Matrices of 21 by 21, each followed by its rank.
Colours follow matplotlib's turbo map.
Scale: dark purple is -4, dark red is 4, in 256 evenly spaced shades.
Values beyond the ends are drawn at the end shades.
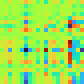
two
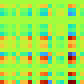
one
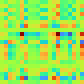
two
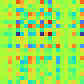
two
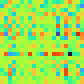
three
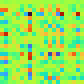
three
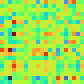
three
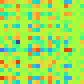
three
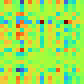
two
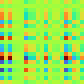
one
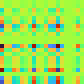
one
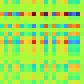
one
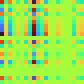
one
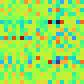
three
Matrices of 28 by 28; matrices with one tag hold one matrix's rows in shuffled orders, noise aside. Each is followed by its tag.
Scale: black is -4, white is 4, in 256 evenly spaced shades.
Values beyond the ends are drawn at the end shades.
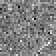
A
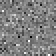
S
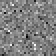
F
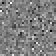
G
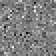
F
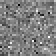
A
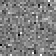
A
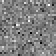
S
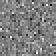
G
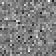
S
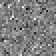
F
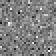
A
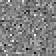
F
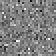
S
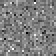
F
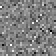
G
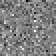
F
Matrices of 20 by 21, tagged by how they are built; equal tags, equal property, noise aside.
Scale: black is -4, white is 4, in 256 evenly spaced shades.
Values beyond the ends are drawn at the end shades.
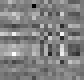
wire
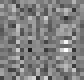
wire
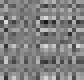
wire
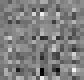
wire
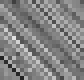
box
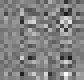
wire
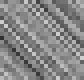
box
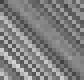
box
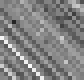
box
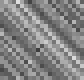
box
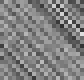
box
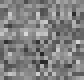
wire
